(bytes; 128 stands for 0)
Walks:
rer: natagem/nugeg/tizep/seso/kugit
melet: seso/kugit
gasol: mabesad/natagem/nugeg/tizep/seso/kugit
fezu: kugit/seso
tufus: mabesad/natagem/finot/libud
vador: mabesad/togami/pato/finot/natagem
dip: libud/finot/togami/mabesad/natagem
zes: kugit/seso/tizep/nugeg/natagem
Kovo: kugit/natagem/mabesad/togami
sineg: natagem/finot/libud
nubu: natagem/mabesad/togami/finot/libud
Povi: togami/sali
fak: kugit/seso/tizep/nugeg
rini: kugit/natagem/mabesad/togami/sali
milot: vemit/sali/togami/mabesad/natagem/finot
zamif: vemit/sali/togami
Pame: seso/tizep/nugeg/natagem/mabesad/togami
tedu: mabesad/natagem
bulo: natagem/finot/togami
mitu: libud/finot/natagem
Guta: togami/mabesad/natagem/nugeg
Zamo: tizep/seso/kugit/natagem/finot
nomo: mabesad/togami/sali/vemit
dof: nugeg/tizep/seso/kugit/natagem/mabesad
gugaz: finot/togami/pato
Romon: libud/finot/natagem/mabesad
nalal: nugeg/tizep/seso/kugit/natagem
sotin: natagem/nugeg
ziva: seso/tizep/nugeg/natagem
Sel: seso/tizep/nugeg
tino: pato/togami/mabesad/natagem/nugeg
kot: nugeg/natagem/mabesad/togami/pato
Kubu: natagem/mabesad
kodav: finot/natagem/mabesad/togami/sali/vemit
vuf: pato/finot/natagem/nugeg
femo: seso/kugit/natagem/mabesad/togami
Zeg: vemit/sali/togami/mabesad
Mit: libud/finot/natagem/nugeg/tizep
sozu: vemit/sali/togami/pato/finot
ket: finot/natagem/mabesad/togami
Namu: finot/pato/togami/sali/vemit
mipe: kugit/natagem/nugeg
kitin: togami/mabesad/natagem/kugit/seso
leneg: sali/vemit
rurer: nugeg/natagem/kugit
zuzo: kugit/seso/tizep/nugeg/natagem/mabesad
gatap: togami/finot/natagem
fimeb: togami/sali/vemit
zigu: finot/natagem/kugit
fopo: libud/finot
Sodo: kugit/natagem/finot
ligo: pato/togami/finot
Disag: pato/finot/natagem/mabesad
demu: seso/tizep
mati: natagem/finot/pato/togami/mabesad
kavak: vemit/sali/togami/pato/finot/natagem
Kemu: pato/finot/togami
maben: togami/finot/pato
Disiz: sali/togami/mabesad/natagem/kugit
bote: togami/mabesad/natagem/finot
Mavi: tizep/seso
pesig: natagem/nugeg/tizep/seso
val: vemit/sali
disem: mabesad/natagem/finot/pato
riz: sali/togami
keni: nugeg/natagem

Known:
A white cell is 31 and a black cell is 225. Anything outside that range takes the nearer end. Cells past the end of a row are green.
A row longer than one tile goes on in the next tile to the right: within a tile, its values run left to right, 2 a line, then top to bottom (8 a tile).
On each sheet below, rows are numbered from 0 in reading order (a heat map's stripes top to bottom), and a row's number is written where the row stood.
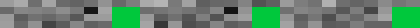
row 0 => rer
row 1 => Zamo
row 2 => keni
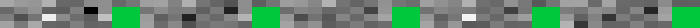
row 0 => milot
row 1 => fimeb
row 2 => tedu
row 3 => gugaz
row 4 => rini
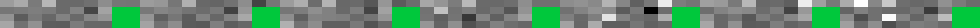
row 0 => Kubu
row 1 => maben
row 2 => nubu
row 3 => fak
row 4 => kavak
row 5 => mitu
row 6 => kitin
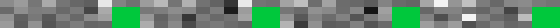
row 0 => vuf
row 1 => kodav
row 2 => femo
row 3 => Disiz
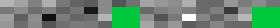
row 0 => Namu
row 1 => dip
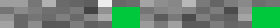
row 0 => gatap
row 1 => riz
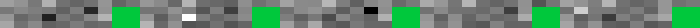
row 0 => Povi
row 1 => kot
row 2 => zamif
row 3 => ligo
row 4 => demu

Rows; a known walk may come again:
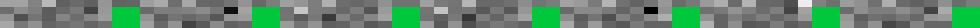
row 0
tufus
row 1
rer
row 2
Sel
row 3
zes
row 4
val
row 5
ket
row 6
pesig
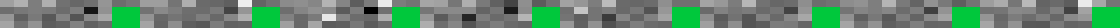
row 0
melet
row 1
gatap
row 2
kavak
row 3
nomo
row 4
fak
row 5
fezu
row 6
Kemu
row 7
Romon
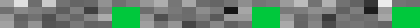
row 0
rurer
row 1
gasol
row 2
kodav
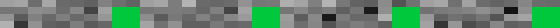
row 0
Kovo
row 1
Kubu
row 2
Namu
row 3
nalal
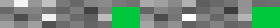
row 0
Disiz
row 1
bote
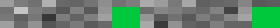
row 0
ziva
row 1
Sodo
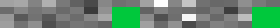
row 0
leneg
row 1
kitin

